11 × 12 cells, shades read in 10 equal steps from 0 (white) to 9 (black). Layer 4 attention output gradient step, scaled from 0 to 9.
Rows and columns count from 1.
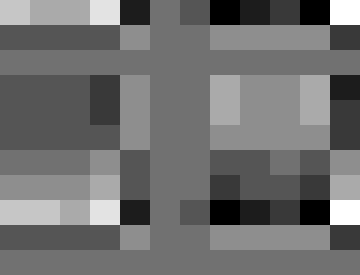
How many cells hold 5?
44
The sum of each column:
53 54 55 51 58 55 57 59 58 55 59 53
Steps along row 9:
same up down up down up up down down up down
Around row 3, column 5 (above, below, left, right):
4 4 5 5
